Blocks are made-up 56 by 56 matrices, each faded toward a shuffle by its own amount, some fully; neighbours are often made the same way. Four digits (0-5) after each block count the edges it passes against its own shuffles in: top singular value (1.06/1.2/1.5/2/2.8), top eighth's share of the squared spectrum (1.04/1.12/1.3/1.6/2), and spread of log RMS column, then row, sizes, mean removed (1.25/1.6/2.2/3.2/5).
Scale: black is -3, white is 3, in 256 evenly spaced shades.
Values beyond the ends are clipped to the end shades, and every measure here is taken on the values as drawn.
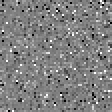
0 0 0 0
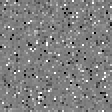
0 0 0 0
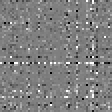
3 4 3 3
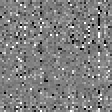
2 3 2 2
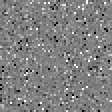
0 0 0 0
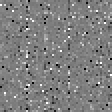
2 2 1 0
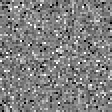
1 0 0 0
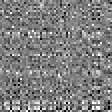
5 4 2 3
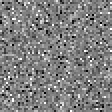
2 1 0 0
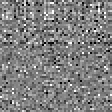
3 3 1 2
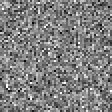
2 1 0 0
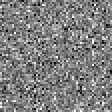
1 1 2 0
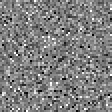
0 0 0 0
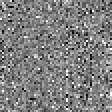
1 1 2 0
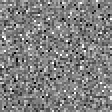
0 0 0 0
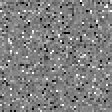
0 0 0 0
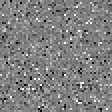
1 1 0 1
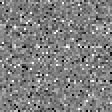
3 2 0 2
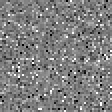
0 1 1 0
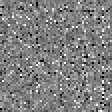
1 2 1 0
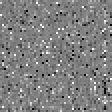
3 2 1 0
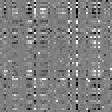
5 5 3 3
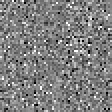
3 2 1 0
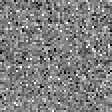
2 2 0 0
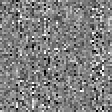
1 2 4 0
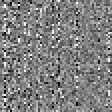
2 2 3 0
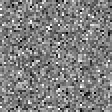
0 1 2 0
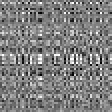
5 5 4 4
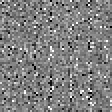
3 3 2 0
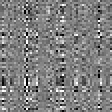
4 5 4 3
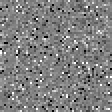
1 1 1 0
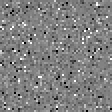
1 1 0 0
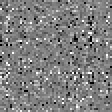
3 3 2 1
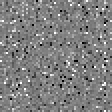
1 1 0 0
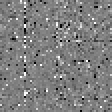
3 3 2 1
